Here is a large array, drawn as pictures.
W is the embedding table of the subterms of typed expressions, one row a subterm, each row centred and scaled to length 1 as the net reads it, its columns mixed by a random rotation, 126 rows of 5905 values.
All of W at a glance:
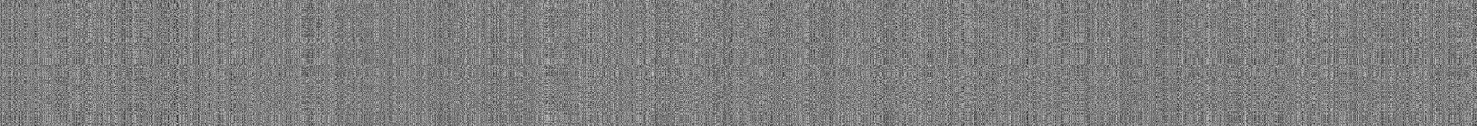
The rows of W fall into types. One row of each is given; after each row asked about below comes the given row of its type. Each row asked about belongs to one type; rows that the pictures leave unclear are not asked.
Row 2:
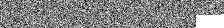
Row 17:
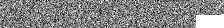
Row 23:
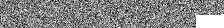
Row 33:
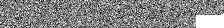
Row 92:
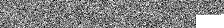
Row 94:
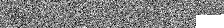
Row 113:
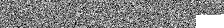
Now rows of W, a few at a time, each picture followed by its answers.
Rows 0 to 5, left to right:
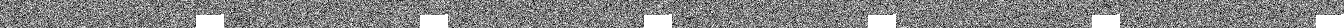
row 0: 94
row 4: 33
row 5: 33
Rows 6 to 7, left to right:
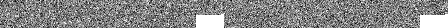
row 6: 33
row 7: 94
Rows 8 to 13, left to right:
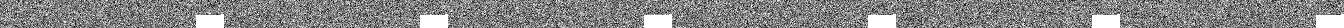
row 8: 23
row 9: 113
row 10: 92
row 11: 17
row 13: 94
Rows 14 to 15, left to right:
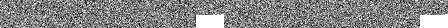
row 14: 2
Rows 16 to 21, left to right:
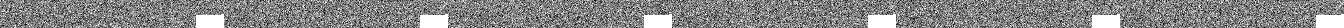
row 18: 94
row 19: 113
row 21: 17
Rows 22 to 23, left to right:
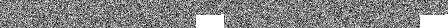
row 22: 92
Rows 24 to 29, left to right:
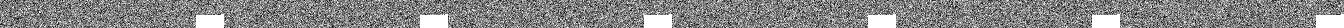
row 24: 33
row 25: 92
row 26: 23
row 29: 94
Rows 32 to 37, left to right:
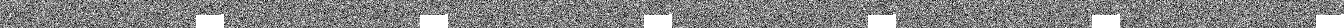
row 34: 33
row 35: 94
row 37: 17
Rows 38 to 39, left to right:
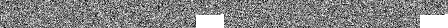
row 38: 23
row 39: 33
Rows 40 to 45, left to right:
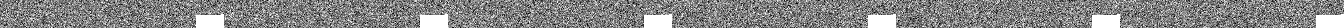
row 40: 23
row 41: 23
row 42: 2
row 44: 17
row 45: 94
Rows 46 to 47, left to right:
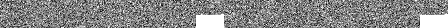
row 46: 113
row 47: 23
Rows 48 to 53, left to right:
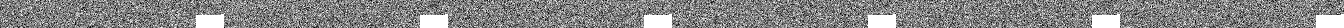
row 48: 113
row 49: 92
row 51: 23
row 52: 92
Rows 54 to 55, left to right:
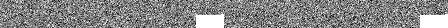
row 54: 23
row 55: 94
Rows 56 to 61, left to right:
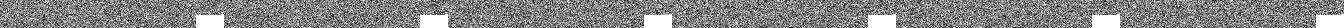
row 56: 23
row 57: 94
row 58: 2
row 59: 2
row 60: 94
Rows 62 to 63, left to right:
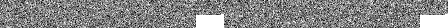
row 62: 94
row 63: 33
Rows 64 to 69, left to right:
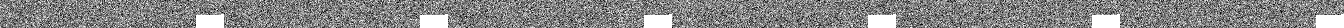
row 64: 17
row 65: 113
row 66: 94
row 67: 92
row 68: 113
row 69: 33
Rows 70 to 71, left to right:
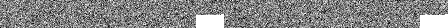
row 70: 92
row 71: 113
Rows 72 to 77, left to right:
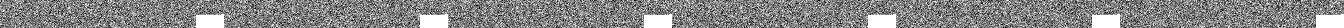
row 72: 92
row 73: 23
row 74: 17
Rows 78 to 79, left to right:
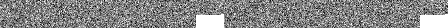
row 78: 17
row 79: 17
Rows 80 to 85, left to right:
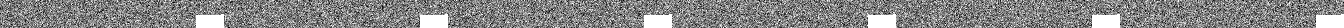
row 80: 113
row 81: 23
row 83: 23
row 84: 17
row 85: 2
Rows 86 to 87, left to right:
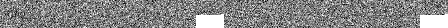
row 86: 94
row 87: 33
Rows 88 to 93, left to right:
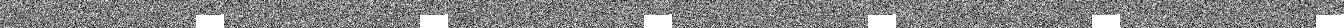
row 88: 17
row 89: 33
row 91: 33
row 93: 2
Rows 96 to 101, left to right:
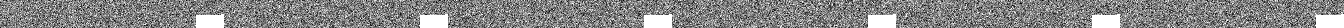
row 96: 92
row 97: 92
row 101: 23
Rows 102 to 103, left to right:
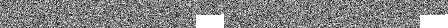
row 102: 33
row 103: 113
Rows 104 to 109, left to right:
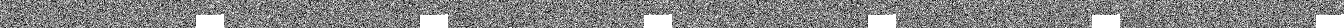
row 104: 2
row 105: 2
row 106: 113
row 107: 2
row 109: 17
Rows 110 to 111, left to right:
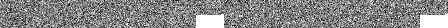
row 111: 33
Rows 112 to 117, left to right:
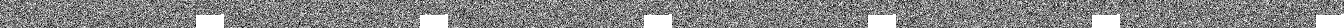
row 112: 94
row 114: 94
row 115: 2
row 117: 33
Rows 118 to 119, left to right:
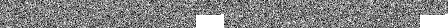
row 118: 94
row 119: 33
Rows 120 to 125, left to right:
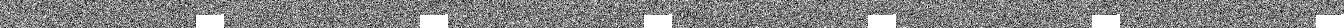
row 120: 2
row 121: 92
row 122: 33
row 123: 94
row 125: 33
